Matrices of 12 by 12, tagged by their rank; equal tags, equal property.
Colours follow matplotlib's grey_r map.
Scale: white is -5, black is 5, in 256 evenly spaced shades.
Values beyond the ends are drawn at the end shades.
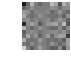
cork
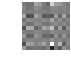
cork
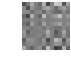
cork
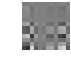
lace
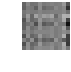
cork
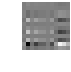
lace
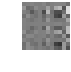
cork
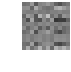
cork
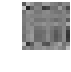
cork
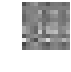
cork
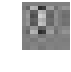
lace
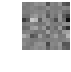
cork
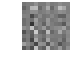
cork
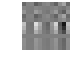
lace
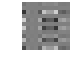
lace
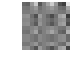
lace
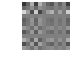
lace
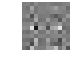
cork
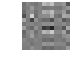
cork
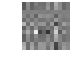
cork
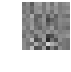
cork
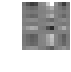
lace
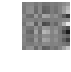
lace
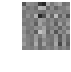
cork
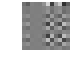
lace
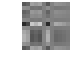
lace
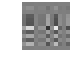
lace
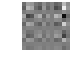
lace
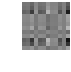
lace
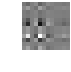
lace
